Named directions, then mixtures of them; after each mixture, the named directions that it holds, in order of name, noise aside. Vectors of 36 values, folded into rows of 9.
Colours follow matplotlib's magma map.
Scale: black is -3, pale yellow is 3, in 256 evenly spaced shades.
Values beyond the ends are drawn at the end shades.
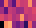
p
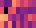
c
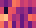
c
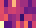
c, p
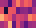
c, p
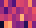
p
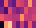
p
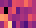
c, p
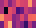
c, p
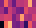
p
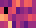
c, p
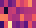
c, p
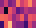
c, p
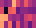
c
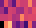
p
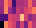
c, p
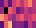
c, p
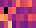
c, p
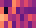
c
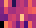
c, p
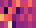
c, p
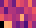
p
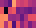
c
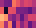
c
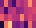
p
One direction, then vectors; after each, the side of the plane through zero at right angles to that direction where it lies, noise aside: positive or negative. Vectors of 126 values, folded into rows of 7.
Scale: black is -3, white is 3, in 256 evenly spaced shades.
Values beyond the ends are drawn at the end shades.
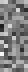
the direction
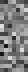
negative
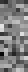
negative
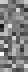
positive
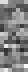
positive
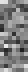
positive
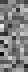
negative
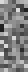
positive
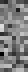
negative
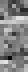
positive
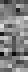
negative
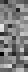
negative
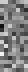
positive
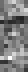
negative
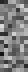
negative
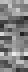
positive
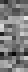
negative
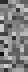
negative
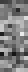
negative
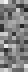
positive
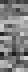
negative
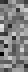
negative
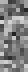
positive
